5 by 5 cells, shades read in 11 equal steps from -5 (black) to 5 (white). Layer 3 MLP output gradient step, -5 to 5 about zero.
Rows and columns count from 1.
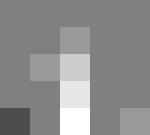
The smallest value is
-2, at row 5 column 1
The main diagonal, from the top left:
0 0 3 0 1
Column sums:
-2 1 13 0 1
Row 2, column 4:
0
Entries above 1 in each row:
0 0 1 1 1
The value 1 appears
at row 2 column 3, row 3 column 2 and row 5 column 5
